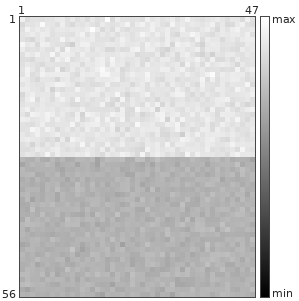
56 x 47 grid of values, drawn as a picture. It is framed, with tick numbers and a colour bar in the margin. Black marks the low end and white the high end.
The table splits into 2 rows of 1 panel. Panel 1,1: very high, fine-grained, faint in contrast. Panel 2,1: high, fine-grained, faint in contrast.
